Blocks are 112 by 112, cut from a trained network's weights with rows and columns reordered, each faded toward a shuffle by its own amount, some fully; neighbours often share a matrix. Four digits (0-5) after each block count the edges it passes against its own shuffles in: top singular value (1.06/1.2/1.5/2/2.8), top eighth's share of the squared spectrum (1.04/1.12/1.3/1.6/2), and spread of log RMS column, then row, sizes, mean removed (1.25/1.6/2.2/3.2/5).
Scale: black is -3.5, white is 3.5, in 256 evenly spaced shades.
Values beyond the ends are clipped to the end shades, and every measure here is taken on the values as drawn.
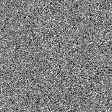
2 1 0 0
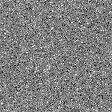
0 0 0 0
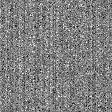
3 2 0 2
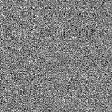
4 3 2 2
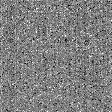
2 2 0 1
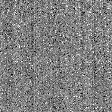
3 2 0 2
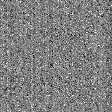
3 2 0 1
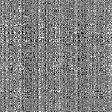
4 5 3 4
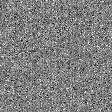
1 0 0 0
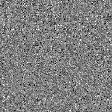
3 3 2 1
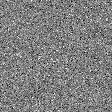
0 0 0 0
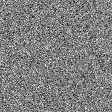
0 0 0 0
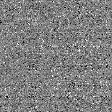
2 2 2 1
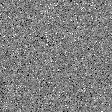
0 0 0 0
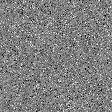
0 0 0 0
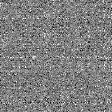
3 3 2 2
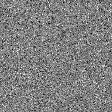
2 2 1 0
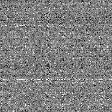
3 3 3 2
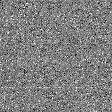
1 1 0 0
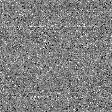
2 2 1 1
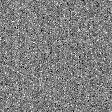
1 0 0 0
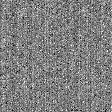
3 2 0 1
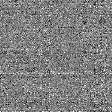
2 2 2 1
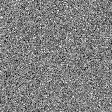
2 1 0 0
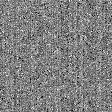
2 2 0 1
